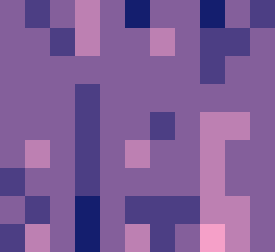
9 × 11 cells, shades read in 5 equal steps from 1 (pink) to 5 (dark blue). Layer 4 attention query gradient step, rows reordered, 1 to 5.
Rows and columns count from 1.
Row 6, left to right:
3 2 3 4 3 2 3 3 2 3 3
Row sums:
38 34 34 34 33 31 34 37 32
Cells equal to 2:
14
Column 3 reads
3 4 3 3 3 3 3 3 3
